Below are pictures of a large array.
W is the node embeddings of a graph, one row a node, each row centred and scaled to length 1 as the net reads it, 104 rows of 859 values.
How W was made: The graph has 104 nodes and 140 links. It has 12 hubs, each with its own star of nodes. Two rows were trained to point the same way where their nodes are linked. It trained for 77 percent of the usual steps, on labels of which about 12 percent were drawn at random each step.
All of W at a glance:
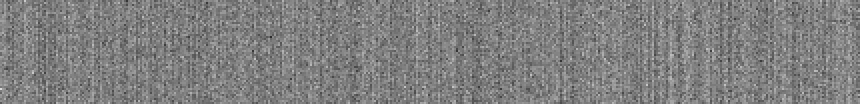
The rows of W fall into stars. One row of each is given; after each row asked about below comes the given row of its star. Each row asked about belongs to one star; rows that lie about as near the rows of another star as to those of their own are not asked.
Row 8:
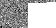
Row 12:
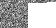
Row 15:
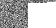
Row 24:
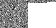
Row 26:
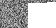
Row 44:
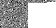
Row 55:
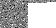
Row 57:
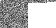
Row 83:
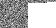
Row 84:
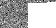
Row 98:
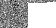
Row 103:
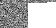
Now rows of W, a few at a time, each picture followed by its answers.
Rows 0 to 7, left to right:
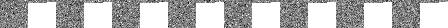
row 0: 57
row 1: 44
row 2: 12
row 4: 98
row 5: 12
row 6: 57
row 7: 8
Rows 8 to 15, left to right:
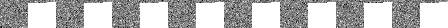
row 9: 8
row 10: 55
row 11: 83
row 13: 55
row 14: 98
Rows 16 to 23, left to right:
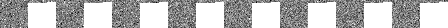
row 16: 57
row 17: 15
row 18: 12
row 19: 24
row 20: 26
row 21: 26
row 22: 15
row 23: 98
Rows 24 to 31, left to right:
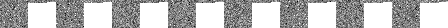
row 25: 83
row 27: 24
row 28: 103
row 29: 12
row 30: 83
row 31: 84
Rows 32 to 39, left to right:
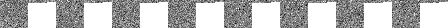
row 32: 57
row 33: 15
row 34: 55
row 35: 55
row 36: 12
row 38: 84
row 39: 12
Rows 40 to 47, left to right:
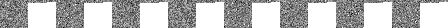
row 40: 57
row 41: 103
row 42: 44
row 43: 8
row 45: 103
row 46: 15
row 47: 55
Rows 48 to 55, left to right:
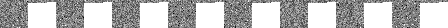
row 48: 83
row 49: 57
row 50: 83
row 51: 83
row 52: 57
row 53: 24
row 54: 98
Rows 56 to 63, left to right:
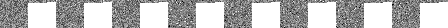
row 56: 57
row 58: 57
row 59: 44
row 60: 84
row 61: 84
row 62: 8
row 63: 15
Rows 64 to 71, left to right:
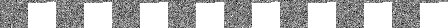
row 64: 55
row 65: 15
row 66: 44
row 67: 44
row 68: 84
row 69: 12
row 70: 15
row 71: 83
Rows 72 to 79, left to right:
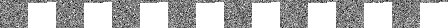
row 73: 24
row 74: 8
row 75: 12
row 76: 8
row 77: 26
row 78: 55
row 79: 103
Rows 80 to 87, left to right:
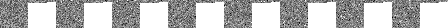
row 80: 98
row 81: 55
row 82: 55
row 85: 98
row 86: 8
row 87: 8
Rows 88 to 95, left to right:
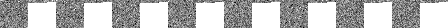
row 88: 84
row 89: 8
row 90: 57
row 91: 98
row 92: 24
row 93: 24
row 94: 15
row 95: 15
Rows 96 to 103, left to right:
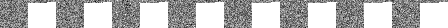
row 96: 12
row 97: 8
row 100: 84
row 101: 83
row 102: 84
